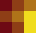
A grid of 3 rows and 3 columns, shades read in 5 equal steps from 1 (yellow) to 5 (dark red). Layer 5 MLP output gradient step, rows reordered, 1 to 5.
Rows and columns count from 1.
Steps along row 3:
down down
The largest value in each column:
5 4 3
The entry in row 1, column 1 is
5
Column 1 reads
5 4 5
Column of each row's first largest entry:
1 1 1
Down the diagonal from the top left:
5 3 1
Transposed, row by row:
5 4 5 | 4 3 4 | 3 1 1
